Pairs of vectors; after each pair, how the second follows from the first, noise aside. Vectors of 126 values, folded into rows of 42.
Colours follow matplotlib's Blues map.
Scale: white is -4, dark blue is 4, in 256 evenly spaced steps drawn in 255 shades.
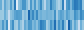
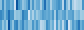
negated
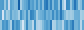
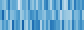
sign-scrambled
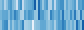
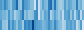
negated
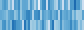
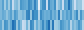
sign-scrambled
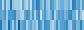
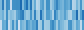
negated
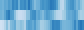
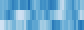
copied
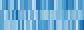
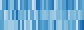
copied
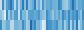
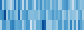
negated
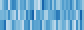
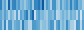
sign-scrambled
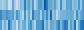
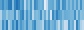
negated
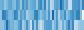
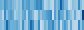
sign-scrambled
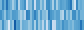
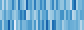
negated
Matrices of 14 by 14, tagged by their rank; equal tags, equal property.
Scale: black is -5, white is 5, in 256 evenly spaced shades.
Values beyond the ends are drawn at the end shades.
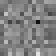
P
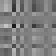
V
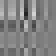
V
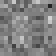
P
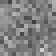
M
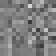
P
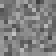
M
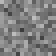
M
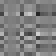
V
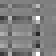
V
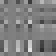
V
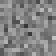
M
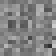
P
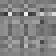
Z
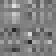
Z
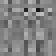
Z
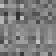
P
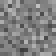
M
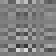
V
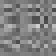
Z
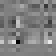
Z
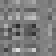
Z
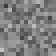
M
